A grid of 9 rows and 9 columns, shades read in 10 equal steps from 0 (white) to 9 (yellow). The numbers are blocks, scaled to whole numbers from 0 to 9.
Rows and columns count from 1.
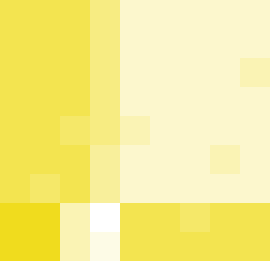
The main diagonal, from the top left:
7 7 7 5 3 2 2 7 7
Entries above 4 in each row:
4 4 4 4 4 3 3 7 7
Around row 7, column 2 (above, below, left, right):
7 9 7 7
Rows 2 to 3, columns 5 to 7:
2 2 2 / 2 2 2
